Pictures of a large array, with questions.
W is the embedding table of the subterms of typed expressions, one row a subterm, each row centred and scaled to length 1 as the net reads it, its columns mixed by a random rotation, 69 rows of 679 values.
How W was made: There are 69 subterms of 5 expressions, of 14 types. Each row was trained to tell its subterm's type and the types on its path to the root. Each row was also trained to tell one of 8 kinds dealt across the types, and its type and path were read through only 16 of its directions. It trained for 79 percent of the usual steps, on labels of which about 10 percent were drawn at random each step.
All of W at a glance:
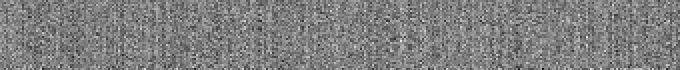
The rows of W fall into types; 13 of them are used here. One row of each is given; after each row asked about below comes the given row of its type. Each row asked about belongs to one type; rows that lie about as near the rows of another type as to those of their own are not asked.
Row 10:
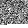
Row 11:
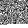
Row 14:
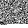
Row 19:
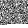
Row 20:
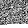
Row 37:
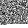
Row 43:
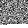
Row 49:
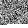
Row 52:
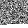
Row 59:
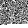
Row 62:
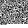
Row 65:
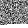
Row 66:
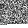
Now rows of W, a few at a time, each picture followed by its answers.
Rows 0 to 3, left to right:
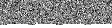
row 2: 59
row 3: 11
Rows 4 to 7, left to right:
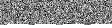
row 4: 62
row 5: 62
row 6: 52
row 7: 37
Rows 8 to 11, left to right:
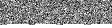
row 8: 65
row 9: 62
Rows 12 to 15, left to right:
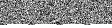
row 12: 59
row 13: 37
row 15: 66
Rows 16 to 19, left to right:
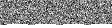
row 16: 37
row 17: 37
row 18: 59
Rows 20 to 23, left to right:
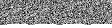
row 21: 20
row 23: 37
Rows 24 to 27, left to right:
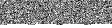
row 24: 66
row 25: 59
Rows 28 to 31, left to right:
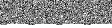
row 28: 62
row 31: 11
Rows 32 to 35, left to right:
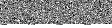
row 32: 66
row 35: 59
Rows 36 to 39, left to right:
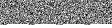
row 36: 37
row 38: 66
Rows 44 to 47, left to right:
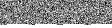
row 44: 62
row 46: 66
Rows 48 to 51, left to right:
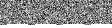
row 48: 59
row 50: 65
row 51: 62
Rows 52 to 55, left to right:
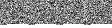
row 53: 11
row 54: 14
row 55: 14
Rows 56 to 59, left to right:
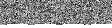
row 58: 14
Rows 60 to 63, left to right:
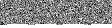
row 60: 20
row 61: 65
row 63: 14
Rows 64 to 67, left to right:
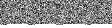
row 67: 66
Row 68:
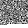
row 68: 49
